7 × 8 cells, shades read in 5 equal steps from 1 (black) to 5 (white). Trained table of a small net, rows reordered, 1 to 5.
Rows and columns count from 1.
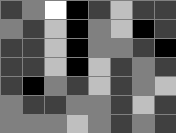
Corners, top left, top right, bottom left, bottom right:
2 2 3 2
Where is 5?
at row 1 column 3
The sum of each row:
21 20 18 20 21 21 23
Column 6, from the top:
4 4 3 2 2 2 2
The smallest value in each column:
2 1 2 1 2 2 1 1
